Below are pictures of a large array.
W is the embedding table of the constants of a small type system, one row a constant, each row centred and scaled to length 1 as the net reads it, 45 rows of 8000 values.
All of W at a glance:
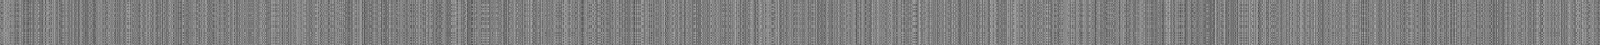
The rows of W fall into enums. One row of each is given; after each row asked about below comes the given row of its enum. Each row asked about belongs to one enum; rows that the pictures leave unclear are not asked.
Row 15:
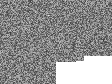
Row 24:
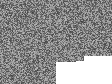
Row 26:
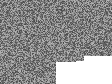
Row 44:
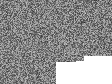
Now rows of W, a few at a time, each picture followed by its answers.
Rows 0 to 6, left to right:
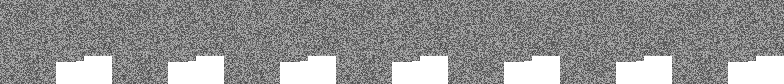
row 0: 24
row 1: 24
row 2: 44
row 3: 24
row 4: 26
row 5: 26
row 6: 24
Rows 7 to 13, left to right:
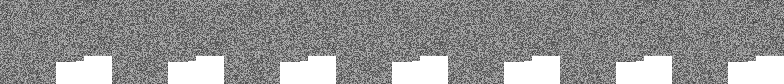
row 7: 44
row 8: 26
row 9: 24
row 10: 26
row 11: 26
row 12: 44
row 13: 44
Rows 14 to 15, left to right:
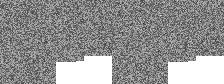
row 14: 24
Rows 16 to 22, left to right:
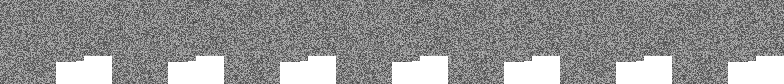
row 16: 26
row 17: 44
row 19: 44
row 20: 24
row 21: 26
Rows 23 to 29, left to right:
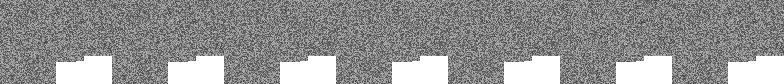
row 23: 24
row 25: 26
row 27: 26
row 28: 44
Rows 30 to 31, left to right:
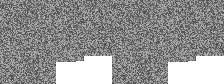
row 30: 24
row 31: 24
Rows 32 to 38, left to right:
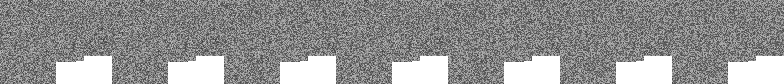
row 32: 15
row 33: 15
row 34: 24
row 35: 15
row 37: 26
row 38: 26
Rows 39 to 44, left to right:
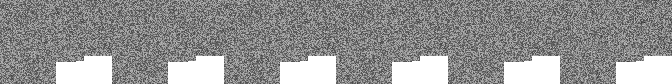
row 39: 24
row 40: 26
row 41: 24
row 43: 26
